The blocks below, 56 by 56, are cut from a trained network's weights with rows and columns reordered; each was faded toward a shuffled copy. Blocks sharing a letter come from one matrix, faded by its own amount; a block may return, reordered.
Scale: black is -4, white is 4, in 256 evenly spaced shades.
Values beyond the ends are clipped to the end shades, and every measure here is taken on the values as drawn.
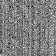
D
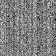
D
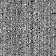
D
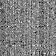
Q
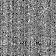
D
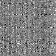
Q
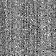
D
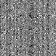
D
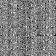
Q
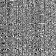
D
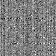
Q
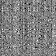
Q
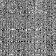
Q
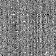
Q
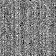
D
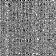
Q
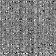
Q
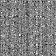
D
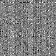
Q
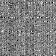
Q
